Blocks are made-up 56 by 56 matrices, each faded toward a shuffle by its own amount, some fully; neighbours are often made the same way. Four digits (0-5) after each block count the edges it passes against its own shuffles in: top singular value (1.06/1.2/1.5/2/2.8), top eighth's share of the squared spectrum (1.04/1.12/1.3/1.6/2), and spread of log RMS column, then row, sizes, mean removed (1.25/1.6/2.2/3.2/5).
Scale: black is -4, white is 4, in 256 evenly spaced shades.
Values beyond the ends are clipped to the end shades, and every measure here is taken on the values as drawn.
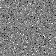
0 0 0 0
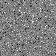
0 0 0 0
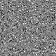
3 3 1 1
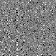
3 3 2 1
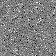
0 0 0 0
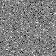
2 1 0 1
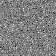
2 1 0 0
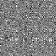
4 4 2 2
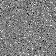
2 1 0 0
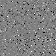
3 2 0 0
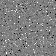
1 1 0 0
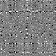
4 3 1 2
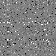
3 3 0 1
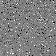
3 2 0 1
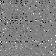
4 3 1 2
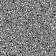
0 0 0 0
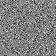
0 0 0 0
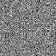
3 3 0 1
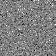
2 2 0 1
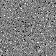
1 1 0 0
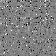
3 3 0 1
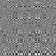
5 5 3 4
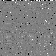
4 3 0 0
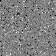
1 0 0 0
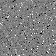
1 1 0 0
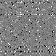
4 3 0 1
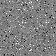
1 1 0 0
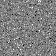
0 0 0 0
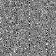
1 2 2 0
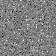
0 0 1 0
